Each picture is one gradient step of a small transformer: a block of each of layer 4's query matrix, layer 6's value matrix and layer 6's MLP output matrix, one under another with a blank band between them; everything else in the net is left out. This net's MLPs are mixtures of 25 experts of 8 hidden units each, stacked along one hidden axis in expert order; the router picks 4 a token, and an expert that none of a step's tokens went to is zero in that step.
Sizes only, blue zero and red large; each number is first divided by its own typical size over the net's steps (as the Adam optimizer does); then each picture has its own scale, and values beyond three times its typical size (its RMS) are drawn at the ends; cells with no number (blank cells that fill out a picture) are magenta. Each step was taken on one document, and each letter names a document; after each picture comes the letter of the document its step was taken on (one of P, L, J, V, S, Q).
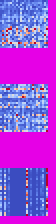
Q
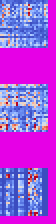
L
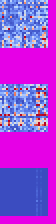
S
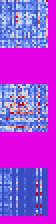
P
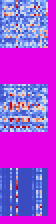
P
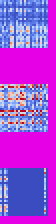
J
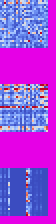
S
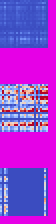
J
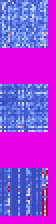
Q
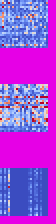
S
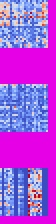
L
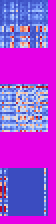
J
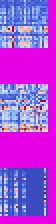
J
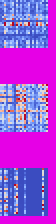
J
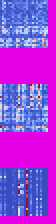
Q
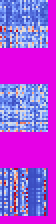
J
